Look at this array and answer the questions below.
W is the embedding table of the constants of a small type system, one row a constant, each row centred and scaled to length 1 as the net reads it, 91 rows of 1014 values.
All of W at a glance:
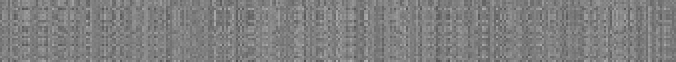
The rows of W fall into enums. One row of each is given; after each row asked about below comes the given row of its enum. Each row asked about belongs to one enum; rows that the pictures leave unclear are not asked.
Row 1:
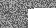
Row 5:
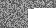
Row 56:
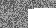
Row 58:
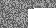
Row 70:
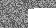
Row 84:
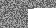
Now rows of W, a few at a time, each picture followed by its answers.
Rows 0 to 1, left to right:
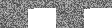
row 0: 5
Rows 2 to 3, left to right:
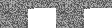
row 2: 1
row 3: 1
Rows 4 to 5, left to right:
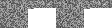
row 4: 5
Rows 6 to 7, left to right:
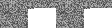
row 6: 1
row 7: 1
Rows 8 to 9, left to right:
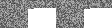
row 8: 5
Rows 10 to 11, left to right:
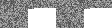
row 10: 56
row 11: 70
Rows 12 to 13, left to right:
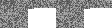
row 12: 56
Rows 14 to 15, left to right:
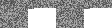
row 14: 56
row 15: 84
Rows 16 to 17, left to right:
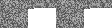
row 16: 58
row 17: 58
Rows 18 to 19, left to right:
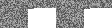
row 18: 84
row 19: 58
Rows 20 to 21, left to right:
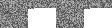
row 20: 1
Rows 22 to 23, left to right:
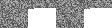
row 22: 58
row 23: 70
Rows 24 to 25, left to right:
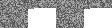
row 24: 70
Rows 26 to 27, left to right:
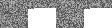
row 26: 1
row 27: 58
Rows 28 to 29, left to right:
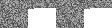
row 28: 58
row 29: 70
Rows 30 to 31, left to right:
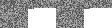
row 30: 56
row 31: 84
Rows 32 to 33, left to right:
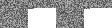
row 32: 84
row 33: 1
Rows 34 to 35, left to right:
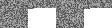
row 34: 84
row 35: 58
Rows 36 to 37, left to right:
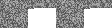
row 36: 58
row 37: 58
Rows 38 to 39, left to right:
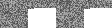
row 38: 1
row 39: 56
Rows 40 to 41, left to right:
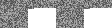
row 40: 56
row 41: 84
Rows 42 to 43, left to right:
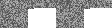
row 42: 58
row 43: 56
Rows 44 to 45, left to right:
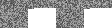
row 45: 5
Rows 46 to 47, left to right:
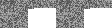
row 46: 56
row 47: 56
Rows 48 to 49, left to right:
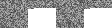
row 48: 5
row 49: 70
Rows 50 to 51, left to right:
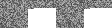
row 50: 5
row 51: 70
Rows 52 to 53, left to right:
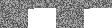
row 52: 58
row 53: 84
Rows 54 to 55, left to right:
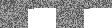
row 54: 56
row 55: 84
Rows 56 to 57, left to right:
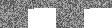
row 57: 5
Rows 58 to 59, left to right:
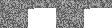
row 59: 58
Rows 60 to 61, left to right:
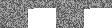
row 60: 5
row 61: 58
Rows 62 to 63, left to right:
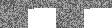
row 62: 56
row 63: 5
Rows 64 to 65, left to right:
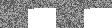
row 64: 56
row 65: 70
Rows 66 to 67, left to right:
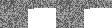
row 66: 56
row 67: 56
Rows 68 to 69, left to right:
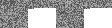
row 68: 56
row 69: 1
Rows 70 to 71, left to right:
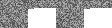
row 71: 5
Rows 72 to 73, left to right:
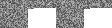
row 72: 5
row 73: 58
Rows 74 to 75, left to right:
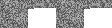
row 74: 58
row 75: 58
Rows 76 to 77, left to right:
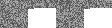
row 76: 58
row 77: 56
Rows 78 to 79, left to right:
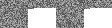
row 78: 84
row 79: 70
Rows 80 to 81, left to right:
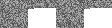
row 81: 70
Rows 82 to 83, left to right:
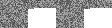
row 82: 70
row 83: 56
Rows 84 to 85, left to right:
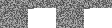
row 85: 84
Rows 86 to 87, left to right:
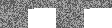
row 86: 56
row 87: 5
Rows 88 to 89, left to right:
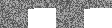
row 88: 58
